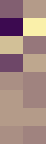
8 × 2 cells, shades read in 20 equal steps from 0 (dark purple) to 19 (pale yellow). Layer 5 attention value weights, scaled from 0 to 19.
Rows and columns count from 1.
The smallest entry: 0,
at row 2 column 1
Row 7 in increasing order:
12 12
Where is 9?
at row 3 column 2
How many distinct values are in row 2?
2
